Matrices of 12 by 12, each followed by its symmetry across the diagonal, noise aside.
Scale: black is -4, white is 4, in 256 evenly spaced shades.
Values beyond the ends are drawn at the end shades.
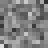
antisymmetric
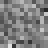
antisymmetric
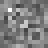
symmetric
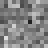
neither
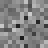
symmetric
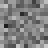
neither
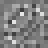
symmetric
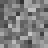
neither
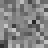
neither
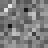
symmetric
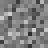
antisymmetric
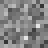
symmetric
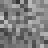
antisymmetric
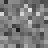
neither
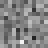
neither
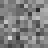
antisymmetric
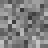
neither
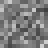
symmetric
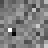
neither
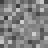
symmetric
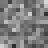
symmetric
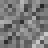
symmetric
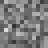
neither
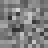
antisymmetric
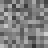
antisymmetric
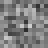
antisymmetric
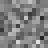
antisymmetric
